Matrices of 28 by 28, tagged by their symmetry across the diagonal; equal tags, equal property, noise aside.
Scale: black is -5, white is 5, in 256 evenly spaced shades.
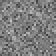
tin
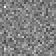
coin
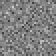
tin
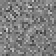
tin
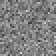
coin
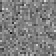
coin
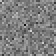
tin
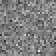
coin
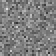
coin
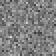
coin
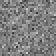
coin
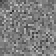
tin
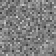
tin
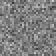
coin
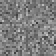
coin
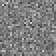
coin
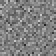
tin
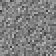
tin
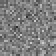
tin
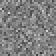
coin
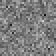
coin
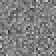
tin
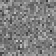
coin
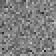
coin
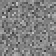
tin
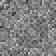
tin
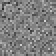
tin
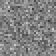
coin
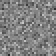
tin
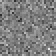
tin
